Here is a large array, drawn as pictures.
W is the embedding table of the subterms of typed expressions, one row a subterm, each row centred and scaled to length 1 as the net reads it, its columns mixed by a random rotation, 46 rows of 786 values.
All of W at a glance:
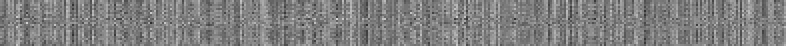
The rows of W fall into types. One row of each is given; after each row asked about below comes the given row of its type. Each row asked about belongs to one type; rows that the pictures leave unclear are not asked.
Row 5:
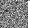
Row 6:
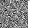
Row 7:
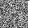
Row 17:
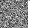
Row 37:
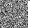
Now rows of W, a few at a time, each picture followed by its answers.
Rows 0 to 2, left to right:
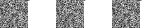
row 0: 7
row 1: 7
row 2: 7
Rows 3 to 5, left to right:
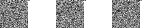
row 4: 5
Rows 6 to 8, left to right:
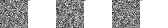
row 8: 17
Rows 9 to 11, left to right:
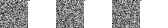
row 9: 5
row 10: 7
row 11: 6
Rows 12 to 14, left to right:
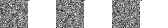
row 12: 7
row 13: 7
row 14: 37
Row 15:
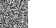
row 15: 6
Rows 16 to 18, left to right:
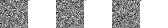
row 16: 6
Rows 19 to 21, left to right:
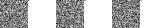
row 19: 7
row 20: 6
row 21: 17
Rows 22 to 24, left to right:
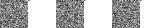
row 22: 37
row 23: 6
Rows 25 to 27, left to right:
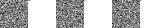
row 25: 5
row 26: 17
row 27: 6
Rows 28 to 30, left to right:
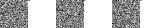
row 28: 5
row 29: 7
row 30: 6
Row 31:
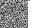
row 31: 5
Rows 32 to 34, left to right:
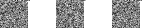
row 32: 5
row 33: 7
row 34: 5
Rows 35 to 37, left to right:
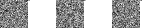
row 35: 5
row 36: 7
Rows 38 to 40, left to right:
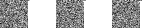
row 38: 6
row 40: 5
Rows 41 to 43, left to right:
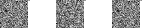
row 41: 37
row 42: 6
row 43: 37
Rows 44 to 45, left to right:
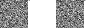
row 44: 17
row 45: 6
